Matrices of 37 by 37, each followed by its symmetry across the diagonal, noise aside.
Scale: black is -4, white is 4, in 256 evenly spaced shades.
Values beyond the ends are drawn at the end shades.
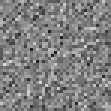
symmetric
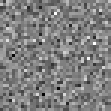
antisymmetric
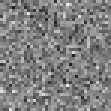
neither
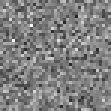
neither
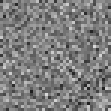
symmetric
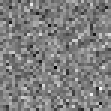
neither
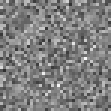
symmetric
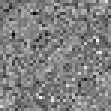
symmetric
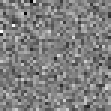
antisymmetric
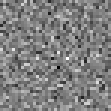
antisymmetric
